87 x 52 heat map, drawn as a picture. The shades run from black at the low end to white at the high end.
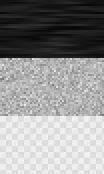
The table splits into 3 rows of 1 panel. Panel 1,1: very low, streaked across, faint in contrast. Panel 2,1: high, fine-grained. Panel 3,1: very high, checkered, faint in contrast.
